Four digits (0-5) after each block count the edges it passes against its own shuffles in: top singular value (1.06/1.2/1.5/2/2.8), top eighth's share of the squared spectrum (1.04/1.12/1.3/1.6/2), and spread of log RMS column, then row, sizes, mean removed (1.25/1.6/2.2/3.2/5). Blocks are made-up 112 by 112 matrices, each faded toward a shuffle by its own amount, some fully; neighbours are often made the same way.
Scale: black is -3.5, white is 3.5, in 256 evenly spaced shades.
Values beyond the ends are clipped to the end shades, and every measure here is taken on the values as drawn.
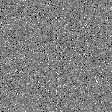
3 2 1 0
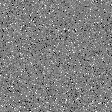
1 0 0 0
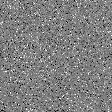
2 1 0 0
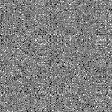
4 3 1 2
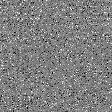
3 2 0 1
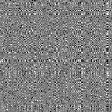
5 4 3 3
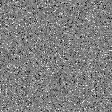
3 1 0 0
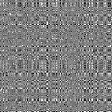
5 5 4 4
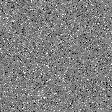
0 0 0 0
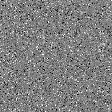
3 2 0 0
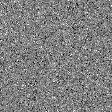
0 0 1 0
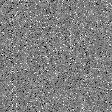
1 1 1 0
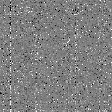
4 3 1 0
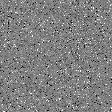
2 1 0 0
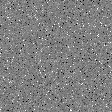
0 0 0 0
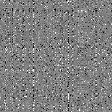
4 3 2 1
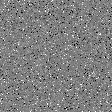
0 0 0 0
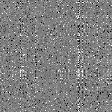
4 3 2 1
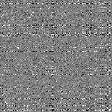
5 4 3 4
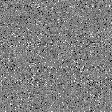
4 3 1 2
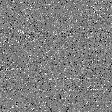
3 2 0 1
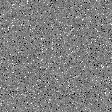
2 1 0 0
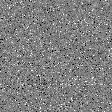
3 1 0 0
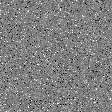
0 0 0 0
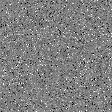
2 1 0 0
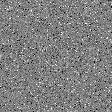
0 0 0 0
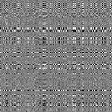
5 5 4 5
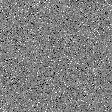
2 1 0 0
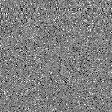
4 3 1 2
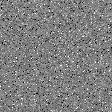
1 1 0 0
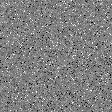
0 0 0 0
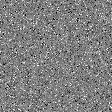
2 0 0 0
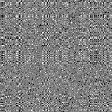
5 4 3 3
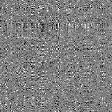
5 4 3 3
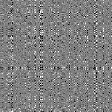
5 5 4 3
